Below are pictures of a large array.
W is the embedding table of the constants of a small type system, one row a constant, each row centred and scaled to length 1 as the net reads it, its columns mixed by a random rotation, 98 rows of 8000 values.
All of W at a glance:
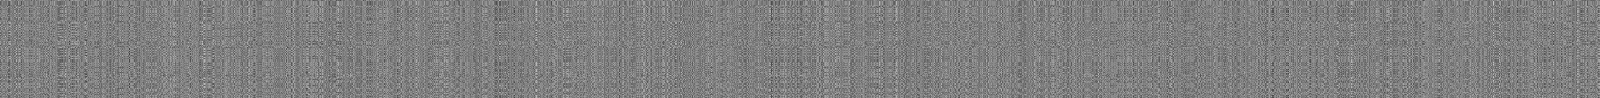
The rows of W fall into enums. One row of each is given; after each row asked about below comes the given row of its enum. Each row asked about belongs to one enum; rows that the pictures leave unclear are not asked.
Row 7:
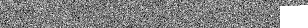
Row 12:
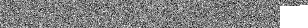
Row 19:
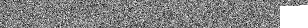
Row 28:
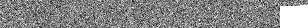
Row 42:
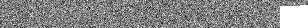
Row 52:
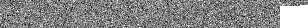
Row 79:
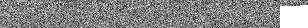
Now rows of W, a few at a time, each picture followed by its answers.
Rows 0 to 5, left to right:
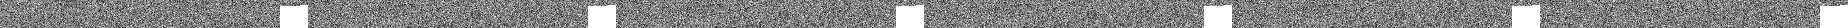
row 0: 79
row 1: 19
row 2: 19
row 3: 19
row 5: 52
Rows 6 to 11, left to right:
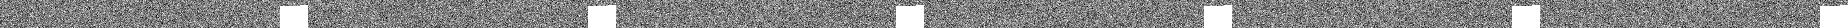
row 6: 42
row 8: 12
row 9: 19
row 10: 12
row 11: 12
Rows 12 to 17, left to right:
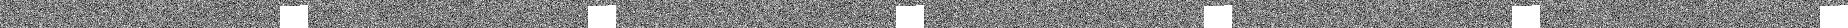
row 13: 7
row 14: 12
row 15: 42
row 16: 12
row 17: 7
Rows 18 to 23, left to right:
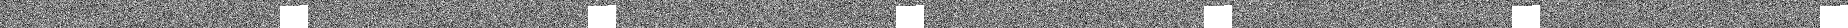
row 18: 19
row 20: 12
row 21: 42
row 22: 79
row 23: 79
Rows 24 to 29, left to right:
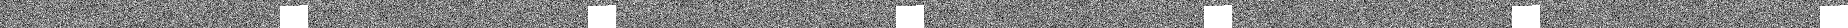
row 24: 19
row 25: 7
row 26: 79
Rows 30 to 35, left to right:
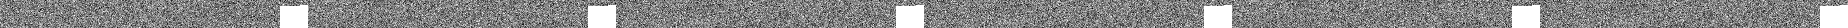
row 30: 12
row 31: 79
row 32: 19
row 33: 19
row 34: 79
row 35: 19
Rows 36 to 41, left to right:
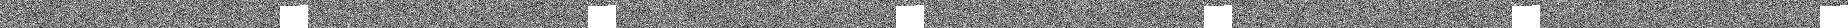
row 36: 28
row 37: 12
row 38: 7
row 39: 12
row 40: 52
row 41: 79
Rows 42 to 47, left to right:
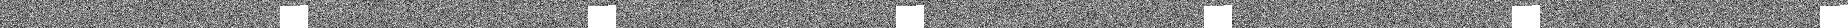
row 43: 79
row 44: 79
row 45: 19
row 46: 42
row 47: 28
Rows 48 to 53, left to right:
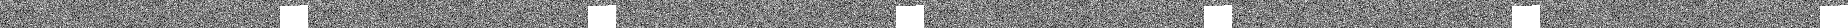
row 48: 7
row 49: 7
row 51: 7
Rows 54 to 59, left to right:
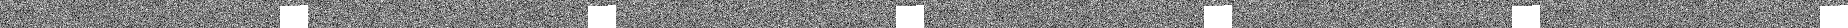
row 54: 7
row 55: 52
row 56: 79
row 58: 79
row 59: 7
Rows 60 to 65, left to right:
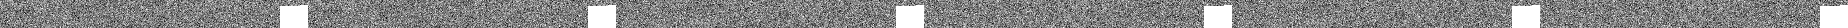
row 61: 7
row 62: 19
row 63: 12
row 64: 19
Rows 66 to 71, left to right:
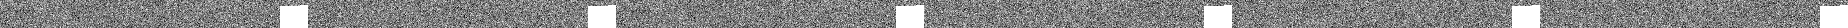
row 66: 7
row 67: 42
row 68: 7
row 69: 12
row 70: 19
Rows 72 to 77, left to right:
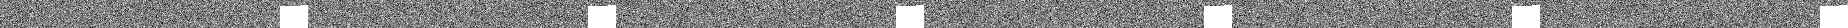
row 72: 42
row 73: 12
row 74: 52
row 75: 28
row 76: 52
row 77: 19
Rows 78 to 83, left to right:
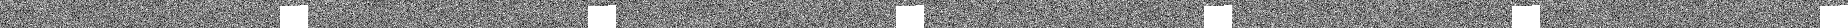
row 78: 7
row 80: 19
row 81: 52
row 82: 12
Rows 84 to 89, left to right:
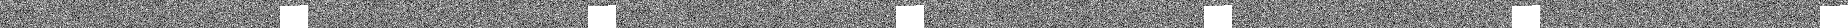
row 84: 7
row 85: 79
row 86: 7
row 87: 7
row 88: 42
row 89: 12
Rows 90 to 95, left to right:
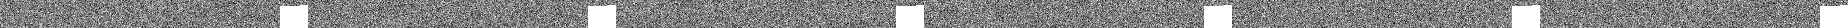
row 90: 12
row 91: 19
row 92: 79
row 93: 7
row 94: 42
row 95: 12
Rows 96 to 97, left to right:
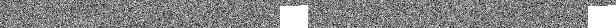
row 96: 19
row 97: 12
